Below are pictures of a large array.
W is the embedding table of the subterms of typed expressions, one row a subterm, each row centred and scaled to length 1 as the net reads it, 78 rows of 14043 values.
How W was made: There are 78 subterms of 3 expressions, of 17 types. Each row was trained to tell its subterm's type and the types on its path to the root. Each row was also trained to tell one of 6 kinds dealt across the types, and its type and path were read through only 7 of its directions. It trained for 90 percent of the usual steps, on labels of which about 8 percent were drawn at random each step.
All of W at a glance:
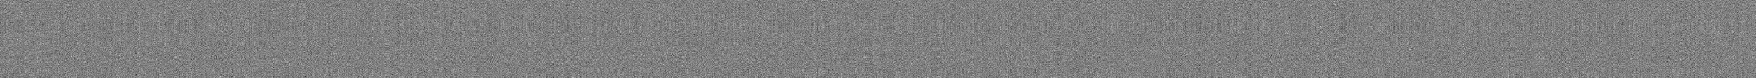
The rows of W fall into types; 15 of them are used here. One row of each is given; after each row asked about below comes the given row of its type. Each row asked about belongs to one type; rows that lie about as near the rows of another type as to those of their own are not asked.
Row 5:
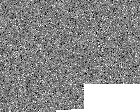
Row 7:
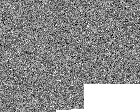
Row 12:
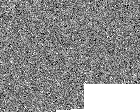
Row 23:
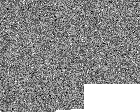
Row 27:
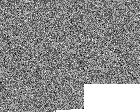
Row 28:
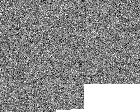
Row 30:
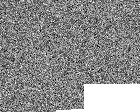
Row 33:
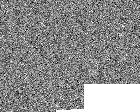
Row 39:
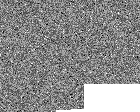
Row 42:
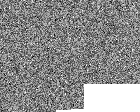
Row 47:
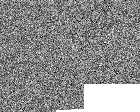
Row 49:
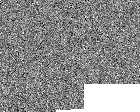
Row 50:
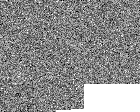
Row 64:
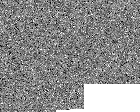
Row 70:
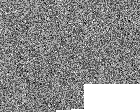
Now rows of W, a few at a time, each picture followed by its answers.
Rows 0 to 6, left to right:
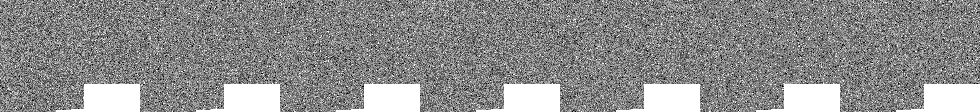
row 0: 50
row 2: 50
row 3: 7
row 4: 64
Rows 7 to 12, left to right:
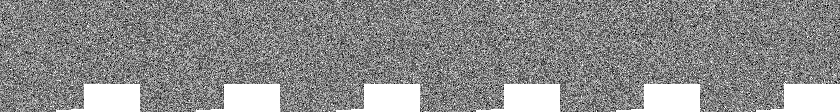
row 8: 33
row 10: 7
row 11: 27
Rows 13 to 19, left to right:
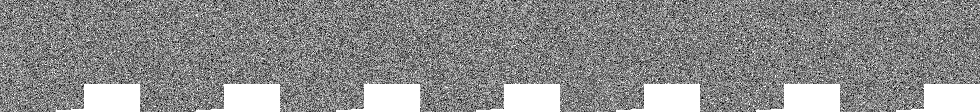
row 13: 50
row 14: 28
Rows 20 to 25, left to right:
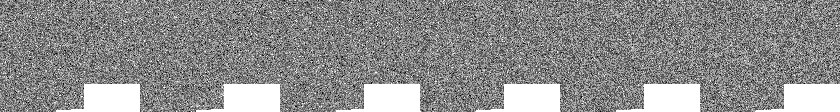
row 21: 64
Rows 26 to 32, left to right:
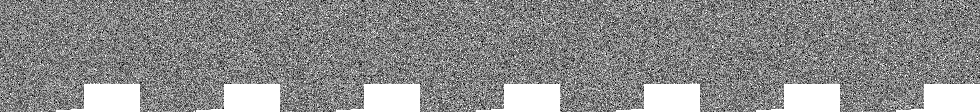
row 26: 28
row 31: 27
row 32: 64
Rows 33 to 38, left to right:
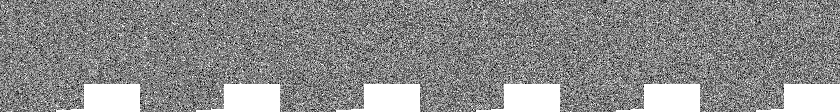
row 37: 33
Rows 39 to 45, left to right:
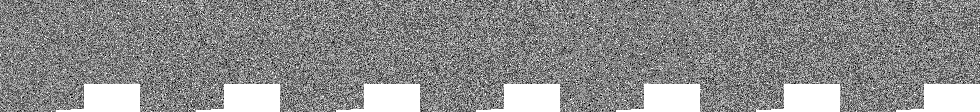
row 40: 70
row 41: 7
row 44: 70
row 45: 7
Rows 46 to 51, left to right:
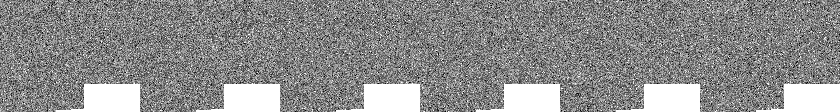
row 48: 30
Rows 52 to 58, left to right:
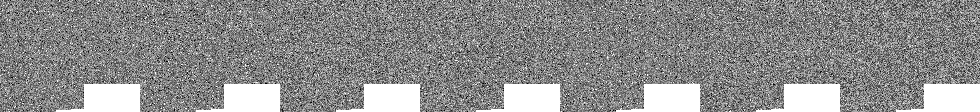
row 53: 12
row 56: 30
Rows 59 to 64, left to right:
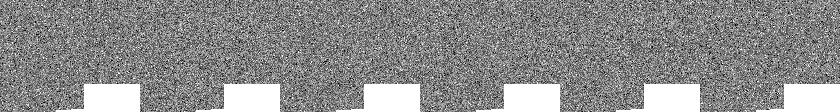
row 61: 47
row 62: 47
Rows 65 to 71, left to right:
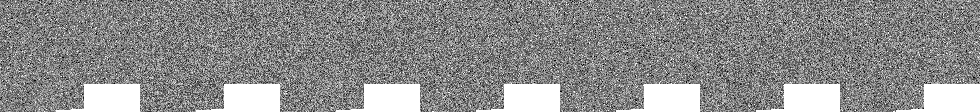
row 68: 42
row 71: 27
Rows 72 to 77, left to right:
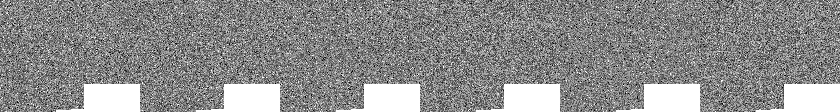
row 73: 50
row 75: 12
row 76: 30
